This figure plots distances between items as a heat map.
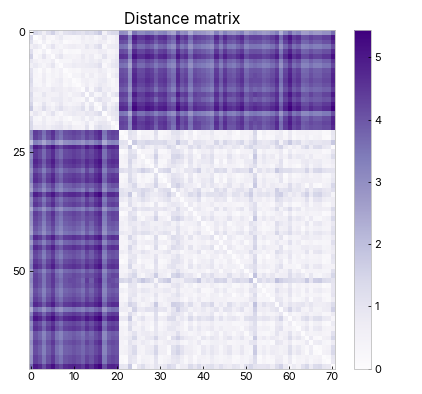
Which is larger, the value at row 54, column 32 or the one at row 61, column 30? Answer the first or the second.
the first
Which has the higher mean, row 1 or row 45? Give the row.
1
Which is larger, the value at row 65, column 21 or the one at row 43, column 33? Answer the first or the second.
the second
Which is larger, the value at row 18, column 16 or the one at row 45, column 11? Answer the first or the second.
the second
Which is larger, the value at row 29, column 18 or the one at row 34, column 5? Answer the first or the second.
the second
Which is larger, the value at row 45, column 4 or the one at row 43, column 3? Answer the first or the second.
the first
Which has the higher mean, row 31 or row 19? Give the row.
19
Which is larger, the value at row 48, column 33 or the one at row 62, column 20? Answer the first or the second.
the second
